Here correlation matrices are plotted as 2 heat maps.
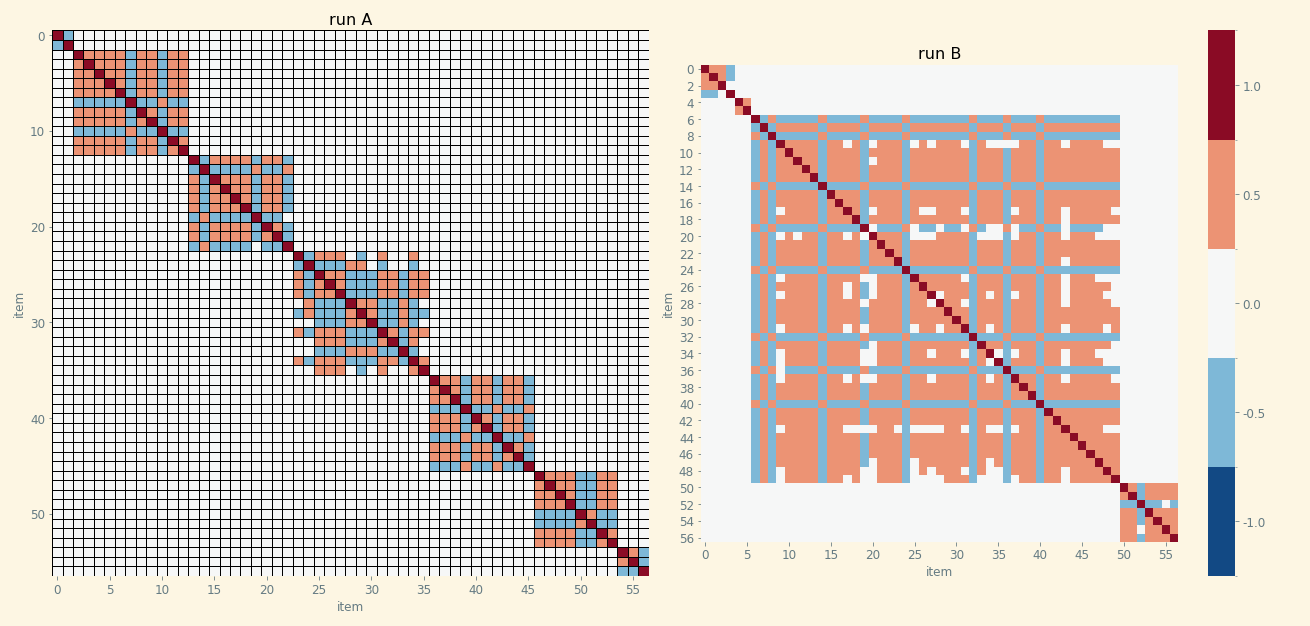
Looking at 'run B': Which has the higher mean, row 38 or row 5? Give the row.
38
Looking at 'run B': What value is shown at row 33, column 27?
0.5
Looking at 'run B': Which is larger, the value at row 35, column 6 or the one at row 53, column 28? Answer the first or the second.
the second
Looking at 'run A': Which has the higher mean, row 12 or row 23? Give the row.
12
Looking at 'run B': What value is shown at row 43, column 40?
-0.5
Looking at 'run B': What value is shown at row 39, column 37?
0.5
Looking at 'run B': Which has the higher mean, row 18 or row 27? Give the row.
18
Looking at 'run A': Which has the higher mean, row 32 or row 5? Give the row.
5
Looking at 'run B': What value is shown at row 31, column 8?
-0.5
